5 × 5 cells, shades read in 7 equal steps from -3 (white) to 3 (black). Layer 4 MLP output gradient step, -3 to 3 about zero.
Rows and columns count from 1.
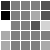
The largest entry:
3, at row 2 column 1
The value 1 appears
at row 1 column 5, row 2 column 5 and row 3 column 4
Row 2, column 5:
1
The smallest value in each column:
-3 0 0 -1 -2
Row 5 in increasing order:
-1 -1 0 0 0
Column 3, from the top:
0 0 0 0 0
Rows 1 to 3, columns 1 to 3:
2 0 0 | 3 0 0 | -3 0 0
